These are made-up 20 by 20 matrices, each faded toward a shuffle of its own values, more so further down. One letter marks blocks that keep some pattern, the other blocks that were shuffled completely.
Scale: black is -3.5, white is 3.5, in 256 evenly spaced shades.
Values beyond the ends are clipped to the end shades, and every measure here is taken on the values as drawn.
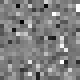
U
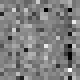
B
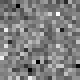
U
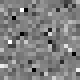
U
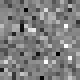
U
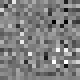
B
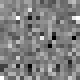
B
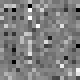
B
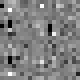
B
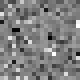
U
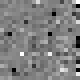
B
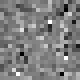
B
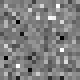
U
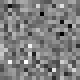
U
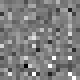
B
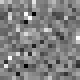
B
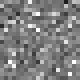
U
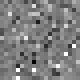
U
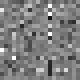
B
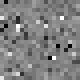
U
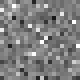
U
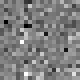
B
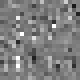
B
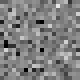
U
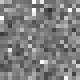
B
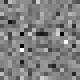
B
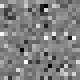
U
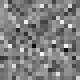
U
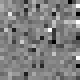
B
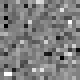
U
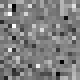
B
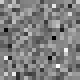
U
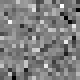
U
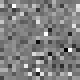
B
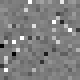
U
